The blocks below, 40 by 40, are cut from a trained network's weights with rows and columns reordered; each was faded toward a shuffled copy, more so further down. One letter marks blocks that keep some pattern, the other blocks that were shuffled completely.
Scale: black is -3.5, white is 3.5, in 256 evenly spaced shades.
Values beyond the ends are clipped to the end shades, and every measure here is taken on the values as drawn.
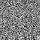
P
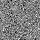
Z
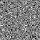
P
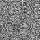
P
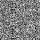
P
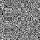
P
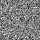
Z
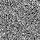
Z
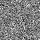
Z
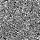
Z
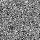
Z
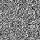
P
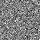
Z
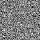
P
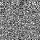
P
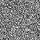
P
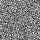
Z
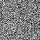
P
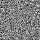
Z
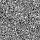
Z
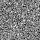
Z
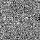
P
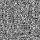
P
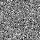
Z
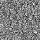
P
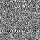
P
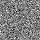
Z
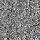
P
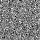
Z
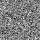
Z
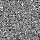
Z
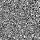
P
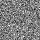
Z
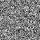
P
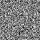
P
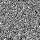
Z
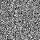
P
